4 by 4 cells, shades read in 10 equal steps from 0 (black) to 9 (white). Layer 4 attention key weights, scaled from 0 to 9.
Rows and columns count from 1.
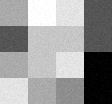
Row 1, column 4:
3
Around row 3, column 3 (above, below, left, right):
7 5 7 0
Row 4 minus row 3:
2 -1 -3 0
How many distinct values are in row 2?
2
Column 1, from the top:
6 3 6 8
